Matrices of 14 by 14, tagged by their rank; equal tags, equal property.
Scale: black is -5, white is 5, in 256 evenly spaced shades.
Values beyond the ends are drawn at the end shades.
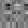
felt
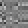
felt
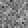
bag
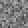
bag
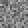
bag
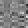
felt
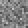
bag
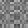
felt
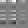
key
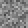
bag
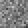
bag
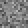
bag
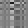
key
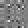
felt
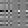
key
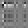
key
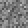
bag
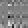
felt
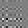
key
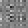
felt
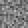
bag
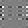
key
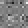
felt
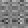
felt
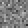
bag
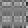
key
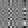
key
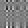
key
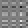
key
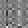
felt
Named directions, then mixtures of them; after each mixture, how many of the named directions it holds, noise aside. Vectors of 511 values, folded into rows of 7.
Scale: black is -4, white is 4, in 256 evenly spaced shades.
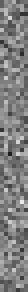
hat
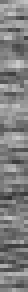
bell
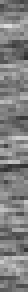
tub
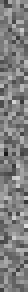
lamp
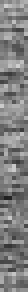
two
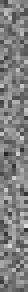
two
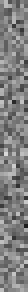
one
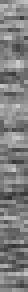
one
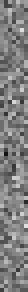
one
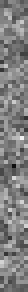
three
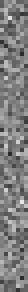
one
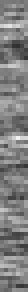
two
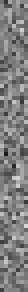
one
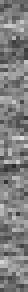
two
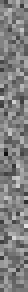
one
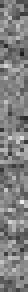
two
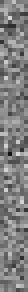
two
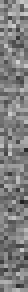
three
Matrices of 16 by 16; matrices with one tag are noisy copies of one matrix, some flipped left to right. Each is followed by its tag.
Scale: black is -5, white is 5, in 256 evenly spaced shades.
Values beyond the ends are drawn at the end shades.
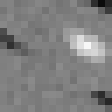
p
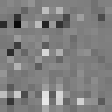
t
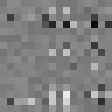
t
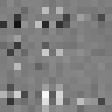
t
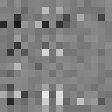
t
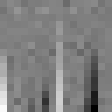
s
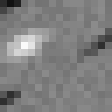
p
